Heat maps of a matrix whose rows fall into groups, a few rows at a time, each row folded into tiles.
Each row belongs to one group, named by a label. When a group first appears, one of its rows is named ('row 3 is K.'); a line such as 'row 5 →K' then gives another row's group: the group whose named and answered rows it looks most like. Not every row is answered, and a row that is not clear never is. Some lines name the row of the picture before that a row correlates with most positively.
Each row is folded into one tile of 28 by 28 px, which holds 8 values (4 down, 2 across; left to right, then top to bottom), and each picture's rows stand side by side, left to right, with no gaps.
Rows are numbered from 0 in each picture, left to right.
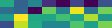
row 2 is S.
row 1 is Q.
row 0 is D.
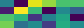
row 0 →Q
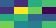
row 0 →Q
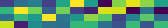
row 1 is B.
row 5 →D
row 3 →Q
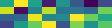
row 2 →D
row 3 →S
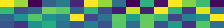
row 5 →Q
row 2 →B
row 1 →S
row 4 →Q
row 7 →B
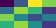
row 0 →S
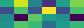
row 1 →Q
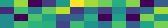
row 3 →D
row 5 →S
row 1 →S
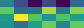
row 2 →S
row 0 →B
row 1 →S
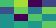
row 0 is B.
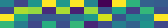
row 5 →B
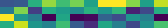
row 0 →S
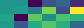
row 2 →Q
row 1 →S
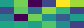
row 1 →S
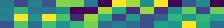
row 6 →S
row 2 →D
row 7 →Q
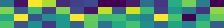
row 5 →B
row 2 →B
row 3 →Q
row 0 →B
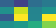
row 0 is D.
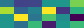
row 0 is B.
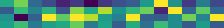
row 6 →B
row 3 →S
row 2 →S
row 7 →B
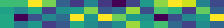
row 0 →D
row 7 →B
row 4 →S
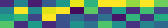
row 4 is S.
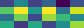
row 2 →S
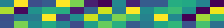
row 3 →S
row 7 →Q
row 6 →D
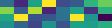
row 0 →B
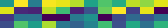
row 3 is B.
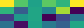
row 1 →D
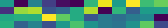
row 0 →Q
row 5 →D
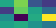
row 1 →B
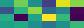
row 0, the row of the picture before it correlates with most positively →0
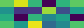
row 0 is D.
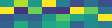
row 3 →B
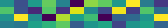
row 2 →Q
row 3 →D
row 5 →B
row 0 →B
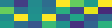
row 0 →B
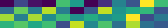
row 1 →S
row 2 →D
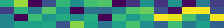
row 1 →S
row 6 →Q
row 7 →B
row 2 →D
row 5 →B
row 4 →S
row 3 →D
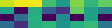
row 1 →D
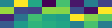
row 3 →Q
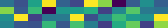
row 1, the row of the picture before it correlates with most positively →0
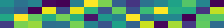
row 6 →D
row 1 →Q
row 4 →B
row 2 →S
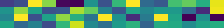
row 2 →S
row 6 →D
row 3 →B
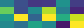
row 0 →B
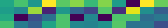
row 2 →D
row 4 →Q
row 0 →D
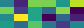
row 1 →D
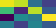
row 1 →B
